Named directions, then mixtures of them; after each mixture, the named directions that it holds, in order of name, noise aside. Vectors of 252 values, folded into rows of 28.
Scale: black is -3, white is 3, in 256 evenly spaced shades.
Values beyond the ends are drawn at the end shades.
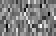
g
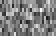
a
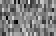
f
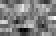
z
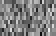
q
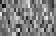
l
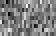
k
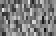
f, l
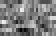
z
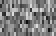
a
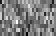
f, l, q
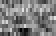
a, z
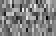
a, l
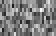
a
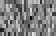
q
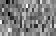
k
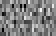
a, f, q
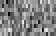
k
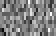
f, l, q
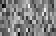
l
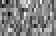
k, l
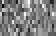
g, k, l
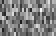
a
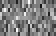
g, l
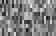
a, k
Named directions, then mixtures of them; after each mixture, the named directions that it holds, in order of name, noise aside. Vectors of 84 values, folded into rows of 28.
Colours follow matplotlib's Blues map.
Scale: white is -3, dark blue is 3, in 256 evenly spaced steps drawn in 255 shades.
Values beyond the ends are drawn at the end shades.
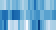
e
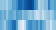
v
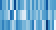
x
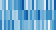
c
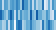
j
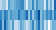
c, e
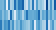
c, x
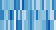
j, x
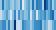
j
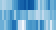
v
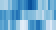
e, v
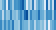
c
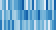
c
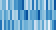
c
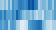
e, v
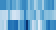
e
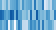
e, j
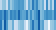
c, e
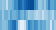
v
